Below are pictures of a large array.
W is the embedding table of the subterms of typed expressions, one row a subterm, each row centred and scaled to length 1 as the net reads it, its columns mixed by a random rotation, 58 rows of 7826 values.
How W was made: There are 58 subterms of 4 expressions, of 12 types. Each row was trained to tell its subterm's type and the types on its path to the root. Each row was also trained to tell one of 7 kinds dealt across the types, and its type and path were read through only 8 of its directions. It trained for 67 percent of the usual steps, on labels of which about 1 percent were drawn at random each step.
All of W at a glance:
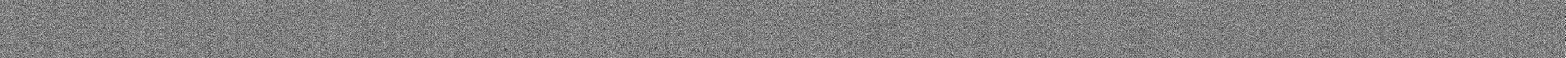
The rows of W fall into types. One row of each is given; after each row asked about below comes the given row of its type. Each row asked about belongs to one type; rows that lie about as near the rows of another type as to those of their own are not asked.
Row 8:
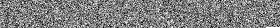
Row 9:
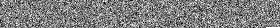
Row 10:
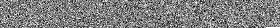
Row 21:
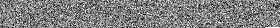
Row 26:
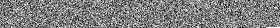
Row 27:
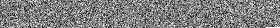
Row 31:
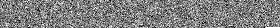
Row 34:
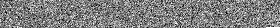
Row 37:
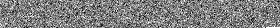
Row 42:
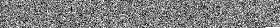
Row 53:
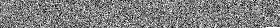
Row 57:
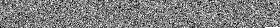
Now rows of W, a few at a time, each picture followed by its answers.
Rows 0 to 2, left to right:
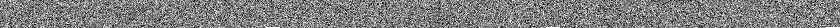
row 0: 31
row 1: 10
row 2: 53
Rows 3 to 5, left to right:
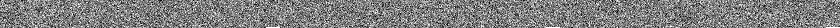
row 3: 27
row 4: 10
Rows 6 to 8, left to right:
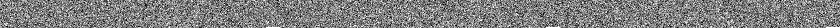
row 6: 21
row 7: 8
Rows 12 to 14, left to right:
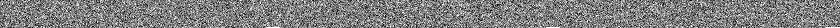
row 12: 31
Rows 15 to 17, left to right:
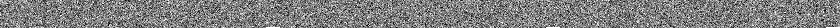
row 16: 26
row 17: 27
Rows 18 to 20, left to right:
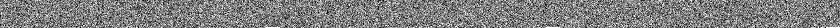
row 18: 57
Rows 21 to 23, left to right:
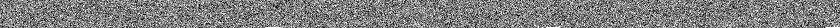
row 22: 26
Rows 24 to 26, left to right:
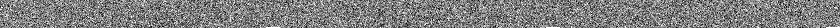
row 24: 10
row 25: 37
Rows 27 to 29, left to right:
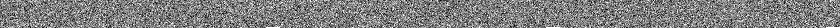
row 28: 27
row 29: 53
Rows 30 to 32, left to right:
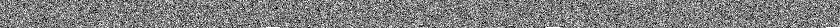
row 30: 21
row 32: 42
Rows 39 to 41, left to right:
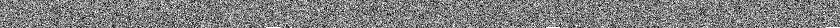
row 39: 10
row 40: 21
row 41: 31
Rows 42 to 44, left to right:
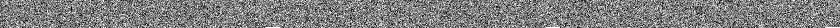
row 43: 42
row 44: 57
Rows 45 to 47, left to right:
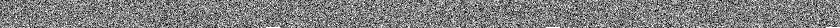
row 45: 26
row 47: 27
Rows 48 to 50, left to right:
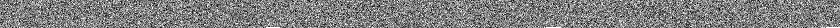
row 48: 9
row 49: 37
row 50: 37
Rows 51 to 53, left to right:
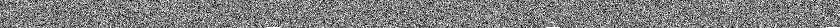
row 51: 53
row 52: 31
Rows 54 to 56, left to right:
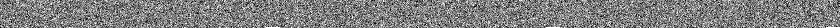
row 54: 57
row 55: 42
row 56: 21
